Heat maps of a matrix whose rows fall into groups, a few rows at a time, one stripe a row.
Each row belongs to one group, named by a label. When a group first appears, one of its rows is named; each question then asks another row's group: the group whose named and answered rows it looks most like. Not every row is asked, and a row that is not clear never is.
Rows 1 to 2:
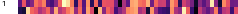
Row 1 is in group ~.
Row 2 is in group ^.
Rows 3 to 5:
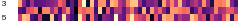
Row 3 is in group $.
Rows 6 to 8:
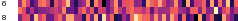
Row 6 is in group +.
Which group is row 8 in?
~
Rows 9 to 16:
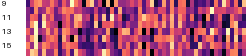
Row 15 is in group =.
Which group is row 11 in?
~
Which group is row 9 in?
^
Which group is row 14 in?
+
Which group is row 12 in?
~
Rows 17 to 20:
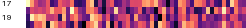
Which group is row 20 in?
^
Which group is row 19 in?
^
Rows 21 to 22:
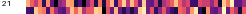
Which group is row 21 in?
$
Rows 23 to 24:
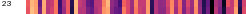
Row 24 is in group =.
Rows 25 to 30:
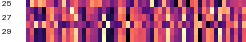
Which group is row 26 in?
+
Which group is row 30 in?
+
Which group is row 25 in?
^
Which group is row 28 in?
=
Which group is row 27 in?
+
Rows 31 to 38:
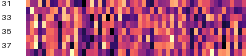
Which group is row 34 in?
~
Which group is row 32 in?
^
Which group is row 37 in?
+
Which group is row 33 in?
~
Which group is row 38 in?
+
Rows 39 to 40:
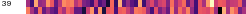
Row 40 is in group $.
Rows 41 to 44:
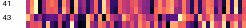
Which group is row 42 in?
+
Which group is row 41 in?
+
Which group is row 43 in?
$
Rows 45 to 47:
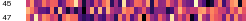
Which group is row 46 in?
$
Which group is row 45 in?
=
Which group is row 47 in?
=
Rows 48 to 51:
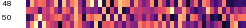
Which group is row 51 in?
~
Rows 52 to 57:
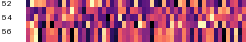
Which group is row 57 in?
+
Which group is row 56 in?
+
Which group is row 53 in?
+
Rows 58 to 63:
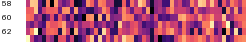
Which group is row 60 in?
$
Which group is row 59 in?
=
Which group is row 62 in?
+
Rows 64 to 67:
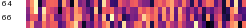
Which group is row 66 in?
~
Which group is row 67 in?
=
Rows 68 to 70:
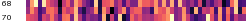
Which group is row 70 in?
+
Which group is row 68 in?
~
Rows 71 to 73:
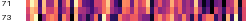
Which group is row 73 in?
+
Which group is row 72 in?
=
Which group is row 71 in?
=
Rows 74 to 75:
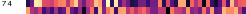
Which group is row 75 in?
$
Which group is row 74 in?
^
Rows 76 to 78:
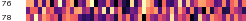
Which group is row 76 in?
$
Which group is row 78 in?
=
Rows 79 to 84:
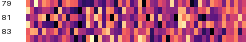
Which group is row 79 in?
=
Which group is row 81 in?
^
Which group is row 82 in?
$
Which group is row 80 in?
$
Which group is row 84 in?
$
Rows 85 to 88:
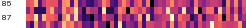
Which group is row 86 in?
+
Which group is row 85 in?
=
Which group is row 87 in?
=
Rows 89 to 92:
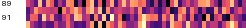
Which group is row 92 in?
$
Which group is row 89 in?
$
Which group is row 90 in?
^
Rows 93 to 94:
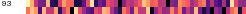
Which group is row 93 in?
$
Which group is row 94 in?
=
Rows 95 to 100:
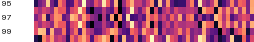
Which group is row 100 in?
^
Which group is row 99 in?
=
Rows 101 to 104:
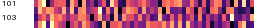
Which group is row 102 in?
^
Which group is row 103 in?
^
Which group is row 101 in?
+
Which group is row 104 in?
~
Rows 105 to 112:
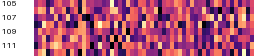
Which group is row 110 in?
~
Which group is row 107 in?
$
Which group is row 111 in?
^
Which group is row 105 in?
+
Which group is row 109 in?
^
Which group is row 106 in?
=
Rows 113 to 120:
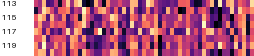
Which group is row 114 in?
^
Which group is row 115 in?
=
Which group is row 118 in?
=
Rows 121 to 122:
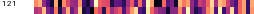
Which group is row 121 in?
$
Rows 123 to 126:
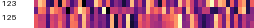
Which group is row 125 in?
+
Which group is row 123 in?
$
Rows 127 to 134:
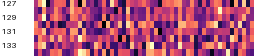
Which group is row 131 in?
=
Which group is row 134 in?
~
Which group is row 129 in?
~
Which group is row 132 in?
^
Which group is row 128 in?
~
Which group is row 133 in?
$
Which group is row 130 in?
$
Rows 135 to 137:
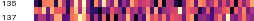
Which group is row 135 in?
^
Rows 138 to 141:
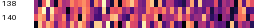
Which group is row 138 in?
^
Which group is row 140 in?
=
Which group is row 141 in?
^
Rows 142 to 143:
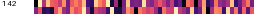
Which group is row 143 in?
+
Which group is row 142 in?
^
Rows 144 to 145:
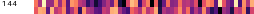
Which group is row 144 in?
=
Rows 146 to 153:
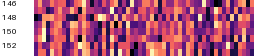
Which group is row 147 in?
+
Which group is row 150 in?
~
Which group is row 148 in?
^
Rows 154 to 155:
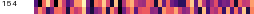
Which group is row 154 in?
^
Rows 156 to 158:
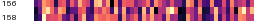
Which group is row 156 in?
^
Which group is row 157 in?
^
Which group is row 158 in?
^
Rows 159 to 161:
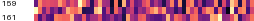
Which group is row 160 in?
$
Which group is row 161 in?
+
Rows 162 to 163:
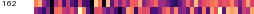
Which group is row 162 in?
$
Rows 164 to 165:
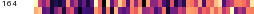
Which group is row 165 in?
$
